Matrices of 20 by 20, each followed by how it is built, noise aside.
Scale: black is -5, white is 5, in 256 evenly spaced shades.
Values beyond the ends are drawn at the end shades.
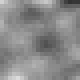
smooth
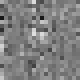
uneven columns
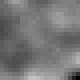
smooth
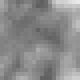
smooth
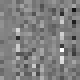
uneven columns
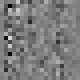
uneven columns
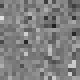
uneven columns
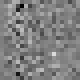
uneven columns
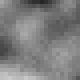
smooth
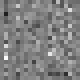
uneven columns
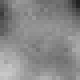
smooth
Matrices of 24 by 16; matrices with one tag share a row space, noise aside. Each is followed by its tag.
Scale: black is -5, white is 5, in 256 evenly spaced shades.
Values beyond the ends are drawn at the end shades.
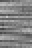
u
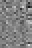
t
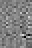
t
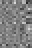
t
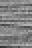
u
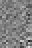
t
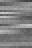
u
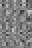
t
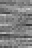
u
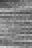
u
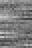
u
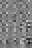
t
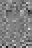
t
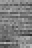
u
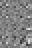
t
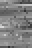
u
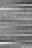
u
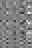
t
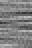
u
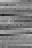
u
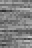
u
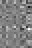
t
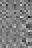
t
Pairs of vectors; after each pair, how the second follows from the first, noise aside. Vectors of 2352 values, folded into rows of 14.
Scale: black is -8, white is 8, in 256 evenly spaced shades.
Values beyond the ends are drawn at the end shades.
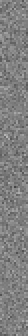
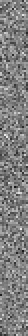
scaled up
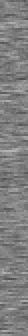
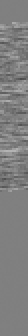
partly zeroed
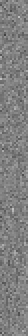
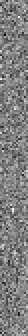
scaled up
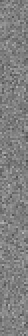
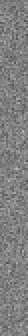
wrapped around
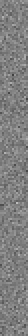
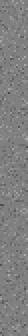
partly zeroed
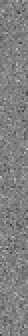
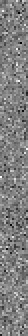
scaled up
